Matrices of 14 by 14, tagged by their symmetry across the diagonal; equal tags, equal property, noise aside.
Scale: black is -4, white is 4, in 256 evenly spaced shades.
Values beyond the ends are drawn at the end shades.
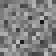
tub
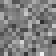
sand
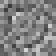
tub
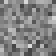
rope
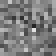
rope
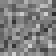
sand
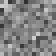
tub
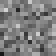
rope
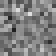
sand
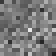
tub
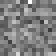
rope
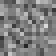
sand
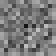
tub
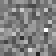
rope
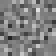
sand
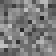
tub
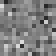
sand
